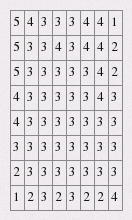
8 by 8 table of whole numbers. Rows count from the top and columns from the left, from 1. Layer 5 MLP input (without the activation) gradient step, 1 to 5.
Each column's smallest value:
1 2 3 2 3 2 2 1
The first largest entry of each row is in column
1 1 1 1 1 1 2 8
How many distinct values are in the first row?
4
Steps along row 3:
down same same same same up down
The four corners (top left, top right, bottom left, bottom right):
5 1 1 4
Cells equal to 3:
41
